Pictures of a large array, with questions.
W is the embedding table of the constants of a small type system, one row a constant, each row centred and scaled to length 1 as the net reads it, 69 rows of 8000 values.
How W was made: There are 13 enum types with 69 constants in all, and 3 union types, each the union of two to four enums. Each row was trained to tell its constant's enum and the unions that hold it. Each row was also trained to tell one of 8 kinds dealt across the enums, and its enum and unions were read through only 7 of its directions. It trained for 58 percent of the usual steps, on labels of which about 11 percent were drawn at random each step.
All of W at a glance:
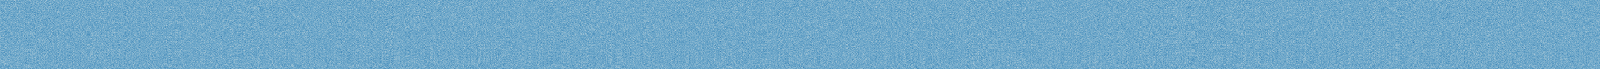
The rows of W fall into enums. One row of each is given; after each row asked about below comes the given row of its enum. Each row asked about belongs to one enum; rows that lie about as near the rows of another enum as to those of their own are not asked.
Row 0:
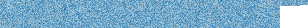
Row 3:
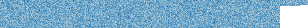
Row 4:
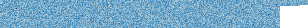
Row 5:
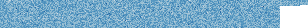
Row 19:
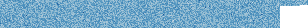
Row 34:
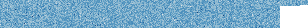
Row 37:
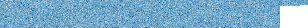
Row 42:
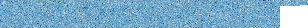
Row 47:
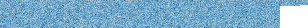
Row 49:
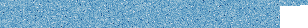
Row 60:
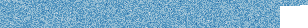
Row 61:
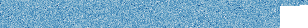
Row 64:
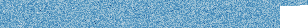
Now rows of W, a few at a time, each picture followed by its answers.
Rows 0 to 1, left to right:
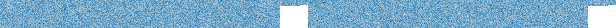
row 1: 3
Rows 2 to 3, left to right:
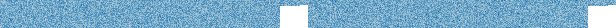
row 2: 42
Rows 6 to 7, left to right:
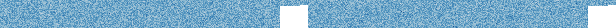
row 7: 47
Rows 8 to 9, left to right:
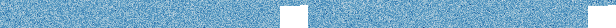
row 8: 61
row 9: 37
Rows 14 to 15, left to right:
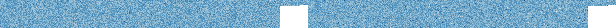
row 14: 42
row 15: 4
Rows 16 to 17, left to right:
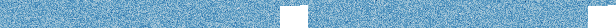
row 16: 60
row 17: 61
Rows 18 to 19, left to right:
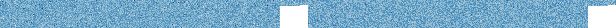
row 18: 5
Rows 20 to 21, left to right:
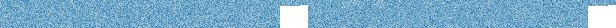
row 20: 3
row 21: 37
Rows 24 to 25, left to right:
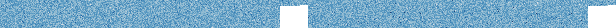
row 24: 42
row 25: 19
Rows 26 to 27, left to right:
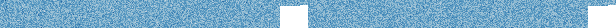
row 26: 5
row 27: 5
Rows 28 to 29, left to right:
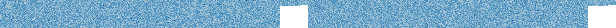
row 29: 3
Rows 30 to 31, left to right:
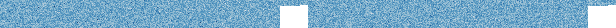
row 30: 47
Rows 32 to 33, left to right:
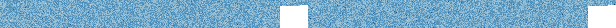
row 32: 4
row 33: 34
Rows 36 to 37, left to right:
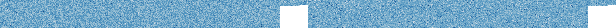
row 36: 4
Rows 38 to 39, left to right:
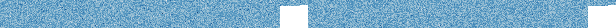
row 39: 5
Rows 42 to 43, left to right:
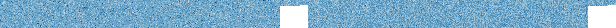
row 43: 34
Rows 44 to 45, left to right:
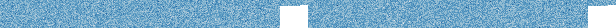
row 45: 19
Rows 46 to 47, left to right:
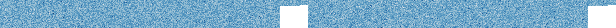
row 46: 34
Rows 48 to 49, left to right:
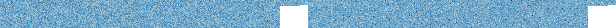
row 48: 60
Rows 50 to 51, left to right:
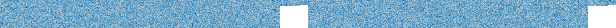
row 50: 4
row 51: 49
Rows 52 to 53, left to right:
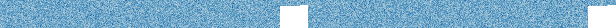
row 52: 42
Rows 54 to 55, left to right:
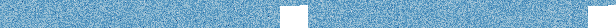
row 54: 34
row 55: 5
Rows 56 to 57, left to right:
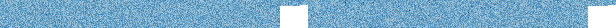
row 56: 61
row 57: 34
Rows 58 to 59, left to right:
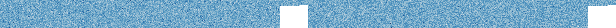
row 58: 61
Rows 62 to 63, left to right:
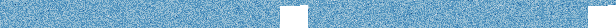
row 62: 61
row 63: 42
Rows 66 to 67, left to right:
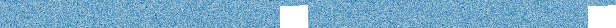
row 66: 4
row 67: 49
